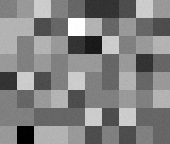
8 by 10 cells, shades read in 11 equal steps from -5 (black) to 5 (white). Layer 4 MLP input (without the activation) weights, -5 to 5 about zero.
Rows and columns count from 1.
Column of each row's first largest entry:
3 5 7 1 2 4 6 3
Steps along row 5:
up down up up down down up down up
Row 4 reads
1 0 1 0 1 1 -1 1 -3 -1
